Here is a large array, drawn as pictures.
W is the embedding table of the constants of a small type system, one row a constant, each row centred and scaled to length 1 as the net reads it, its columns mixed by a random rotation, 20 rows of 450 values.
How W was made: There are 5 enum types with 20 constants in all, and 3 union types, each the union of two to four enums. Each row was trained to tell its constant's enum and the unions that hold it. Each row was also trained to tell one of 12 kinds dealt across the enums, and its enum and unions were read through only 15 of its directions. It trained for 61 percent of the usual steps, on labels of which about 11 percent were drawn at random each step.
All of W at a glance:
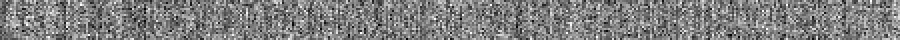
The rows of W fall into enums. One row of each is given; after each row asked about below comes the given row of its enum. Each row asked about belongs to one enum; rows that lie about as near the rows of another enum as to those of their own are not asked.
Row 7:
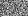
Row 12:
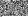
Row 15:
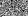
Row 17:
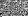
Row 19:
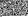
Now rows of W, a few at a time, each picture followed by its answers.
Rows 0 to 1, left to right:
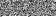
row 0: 12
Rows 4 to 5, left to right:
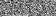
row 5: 7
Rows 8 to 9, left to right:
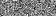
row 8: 12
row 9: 12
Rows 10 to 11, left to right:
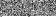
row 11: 12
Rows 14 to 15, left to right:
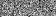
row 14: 7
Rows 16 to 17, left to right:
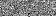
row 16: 7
